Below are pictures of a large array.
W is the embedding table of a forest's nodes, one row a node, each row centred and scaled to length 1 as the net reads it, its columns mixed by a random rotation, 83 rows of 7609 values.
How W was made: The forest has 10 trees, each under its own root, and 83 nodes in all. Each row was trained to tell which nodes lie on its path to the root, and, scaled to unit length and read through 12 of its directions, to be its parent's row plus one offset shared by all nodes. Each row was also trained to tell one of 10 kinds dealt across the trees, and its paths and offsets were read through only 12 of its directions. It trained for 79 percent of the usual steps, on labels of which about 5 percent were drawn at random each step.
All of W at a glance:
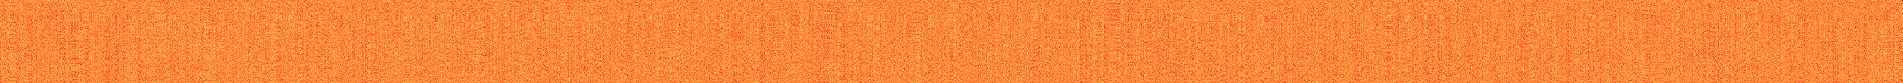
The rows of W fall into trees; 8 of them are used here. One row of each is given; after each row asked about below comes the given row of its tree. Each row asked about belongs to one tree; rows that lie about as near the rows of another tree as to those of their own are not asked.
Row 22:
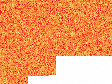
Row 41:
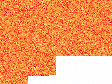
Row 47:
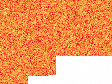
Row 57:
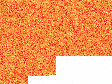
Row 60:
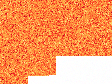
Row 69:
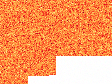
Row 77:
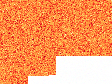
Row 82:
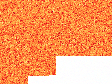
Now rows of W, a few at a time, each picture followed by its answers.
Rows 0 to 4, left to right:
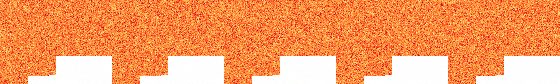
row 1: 60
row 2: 77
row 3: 47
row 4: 82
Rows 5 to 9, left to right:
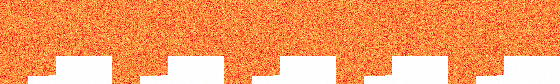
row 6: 82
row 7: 41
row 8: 60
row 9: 82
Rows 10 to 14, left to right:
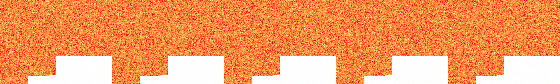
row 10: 47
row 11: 47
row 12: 22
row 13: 60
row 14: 47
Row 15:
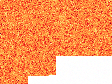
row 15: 47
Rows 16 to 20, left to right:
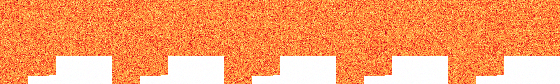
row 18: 47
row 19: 47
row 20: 82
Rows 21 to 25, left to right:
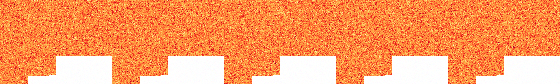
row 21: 57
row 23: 57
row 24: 82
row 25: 47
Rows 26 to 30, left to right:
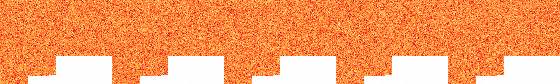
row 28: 57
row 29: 47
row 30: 47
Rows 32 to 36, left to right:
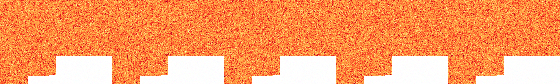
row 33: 82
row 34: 22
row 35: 82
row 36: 57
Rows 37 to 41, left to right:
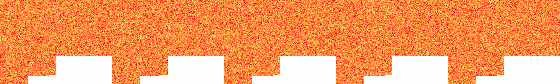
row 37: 82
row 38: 47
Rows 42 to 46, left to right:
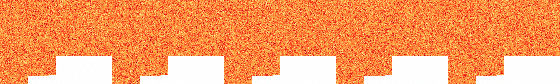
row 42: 22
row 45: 41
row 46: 57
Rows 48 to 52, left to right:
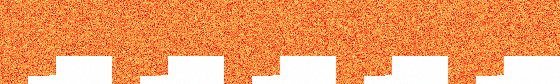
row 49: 22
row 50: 82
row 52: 60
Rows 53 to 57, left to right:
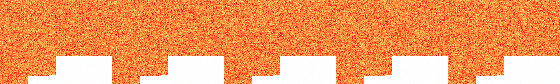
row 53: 57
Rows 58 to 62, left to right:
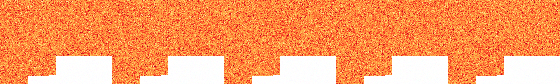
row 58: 41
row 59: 57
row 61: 60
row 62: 47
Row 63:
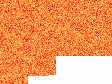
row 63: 77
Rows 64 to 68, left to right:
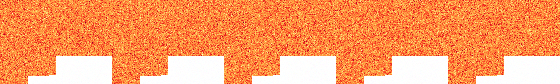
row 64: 82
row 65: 57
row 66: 60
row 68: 82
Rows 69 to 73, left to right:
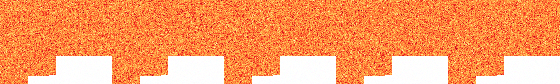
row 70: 60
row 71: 57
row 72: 60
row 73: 82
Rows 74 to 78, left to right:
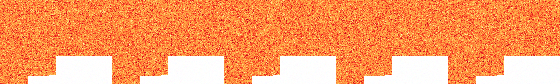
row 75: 57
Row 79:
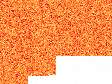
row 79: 57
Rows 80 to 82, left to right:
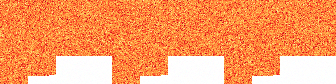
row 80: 22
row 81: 57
